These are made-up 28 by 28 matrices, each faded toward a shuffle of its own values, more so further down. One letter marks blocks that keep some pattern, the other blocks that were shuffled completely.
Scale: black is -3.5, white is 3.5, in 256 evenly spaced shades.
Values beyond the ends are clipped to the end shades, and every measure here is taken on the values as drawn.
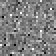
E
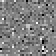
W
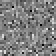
E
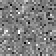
E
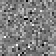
E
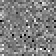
W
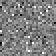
W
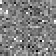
W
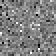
W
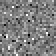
E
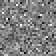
W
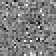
W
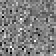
W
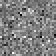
W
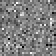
W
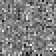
W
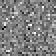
E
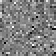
W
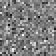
W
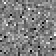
E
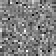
W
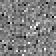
E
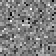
E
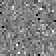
E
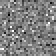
E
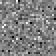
W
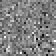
W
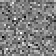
W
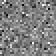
E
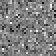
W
